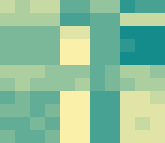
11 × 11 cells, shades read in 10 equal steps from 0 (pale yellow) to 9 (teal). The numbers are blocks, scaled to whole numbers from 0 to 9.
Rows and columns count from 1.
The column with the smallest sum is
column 6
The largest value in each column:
6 6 6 6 7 7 7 7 9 9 9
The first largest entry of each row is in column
9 5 9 10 9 7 7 7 7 7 7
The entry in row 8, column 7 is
7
